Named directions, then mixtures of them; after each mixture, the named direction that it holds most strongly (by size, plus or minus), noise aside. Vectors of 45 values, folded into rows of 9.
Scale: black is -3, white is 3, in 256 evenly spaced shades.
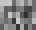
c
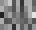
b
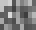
c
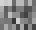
c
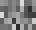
b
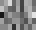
b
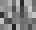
b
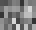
c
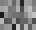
b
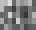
c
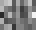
b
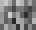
c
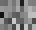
b
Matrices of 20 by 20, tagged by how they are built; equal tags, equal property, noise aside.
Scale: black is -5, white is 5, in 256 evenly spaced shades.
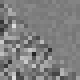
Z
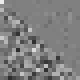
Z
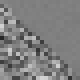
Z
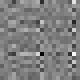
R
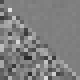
Z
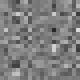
R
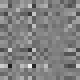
R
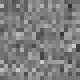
R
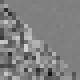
Z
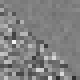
Z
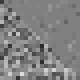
Z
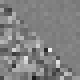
Z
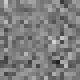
R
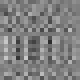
R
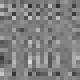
R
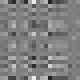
R
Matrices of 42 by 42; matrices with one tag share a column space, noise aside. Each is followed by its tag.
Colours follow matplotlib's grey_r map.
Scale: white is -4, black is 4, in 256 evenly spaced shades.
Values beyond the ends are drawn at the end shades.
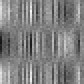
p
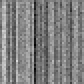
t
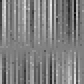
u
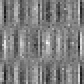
p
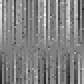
u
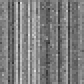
t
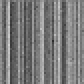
t
